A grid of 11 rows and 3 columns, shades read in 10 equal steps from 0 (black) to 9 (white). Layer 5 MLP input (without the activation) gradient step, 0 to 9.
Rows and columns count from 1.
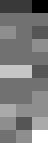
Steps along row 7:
same same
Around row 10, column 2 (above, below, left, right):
5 5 5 6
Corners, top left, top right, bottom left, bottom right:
2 0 4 9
